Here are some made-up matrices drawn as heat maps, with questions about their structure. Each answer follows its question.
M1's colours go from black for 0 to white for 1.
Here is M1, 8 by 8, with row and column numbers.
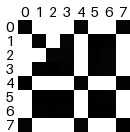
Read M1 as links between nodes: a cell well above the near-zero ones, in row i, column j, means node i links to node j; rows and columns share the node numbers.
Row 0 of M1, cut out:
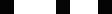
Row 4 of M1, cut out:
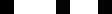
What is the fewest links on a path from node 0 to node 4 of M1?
2
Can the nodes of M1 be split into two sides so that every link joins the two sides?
no
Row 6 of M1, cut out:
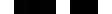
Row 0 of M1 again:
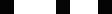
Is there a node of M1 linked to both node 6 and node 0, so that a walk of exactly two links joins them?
no
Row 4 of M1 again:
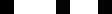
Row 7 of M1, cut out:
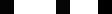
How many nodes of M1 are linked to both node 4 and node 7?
5
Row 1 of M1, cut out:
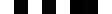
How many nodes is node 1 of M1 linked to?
4
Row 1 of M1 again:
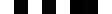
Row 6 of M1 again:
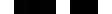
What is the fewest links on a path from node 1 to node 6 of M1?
2
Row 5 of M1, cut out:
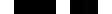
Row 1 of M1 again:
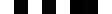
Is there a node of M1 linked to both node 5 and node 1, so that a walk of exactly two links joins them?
yes
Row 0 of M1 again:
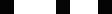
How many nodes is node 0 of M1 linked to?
5
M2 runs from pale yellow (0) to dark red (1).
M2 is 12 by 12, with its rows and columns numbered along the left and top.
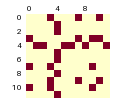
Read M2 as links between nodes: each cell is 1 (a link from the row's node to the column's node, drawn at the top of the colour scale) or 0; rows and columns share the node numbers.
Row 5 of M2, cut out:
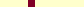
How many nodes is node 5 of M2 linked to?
1
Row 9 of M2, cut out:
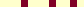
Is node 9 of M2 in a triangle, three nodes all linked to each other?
yes
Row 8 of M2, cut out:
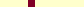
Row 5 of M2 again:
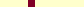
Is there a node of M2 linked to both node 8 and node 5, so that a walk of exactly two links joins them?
yes
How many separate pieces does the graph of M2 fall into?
2
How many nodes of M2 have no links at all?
0
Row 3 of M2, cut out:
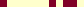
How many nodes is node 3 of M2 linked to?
4
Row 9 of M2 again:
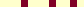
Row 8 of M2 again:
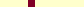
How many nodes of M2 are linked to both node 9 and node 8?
0
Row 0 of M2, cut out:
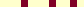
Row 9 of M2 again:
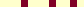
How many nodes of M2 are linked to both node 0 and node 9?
3
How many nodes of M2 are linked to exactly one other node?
6
